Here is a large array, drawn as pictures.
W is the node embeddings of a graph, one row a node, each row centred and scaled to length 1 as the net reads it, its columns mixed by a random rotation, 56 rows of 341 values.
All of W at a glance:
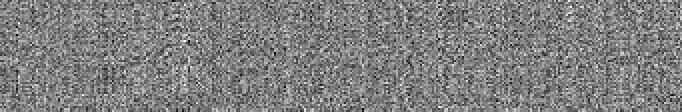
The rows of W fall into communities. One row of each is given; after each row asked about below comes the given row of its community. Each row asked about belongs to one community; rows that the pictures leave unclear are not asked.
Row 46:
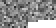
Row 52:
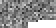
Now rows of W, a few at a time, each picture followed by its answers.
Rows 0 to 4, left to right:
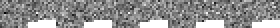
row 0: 52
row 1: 52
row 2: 46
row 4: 46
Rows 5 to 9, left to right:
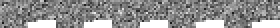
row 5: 52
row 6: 52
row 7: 52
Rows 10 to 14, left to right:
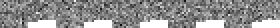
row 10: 52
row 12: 46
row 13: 46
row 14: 52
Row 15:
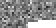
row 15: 46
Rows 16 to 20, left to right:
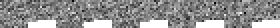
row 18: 46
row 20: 46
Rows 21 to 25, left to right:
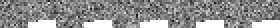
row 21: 46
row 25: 52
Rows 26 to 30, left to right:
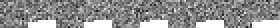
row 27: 46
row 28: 52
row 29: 52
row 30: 46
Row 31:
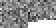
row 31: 52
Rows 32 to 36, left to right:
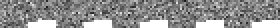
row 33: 46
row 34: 46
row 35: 46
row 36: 52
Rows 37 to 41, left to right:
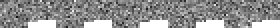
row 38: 46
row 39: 46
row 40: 46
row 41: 46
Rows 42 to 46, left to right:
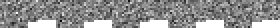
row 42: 46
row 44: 46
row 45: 46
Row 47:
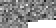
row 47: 52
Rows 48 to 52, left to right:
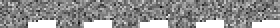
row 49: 52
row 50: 52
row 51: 46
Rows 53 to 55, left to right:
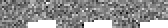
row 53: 46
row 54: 52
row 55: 52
